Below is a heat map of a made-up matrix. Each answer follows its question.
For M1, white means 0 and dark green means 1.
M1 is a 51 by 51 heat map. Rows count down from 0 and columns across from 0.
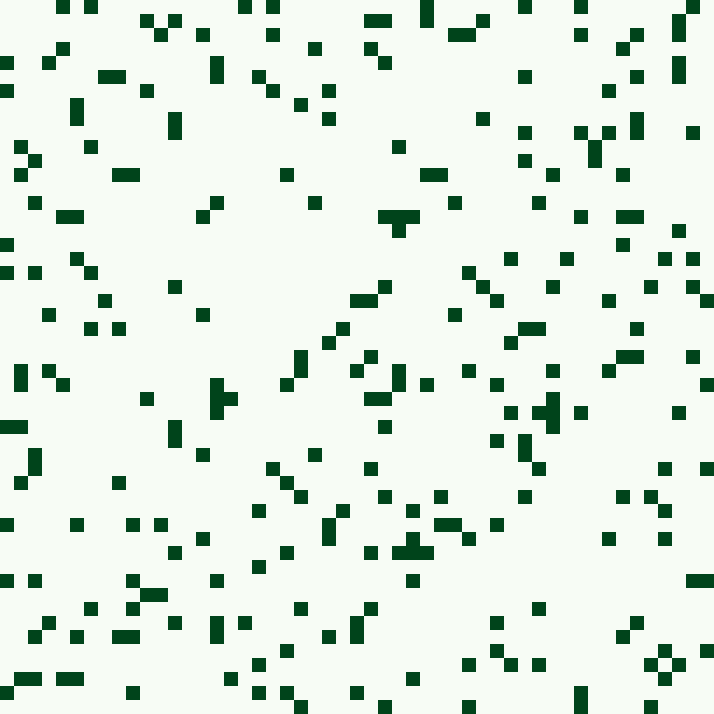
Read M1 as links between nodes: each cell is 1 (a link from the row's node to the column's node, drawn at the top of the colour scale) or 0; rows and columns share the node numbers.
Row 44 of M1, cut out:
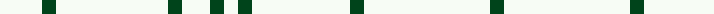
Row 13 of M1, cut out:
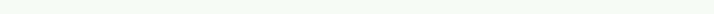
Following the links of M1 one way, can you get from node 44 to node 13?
no
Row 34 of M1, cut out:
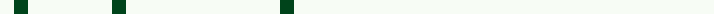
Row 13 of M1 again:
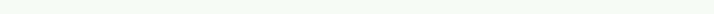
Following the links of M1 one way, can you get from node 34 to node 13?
no
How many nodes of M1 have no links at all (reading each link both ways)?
1
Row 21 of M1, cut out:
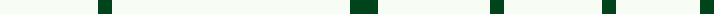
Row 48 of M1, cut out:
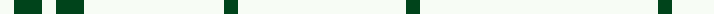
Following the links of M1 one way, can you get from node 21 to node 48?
yes
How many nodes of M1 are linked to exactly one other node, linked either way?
1
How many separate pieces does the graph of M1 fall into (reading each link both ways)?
2
